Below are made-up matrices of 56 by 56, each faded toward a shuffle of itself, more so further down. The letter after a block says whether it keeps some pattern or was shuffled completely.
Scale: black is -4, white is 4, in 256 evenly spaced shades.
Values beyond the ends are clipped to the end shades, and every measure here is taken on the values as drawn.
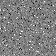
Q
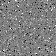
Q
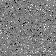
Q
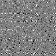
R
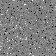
Q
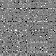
R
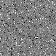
Q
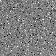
Q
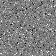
Q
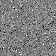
Q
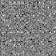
R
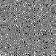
R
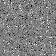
Q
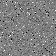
Q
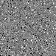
Q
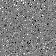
Q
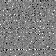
R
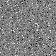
Q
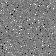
Q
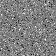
Q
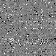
R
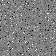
Q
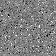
Q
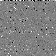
R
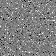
Q
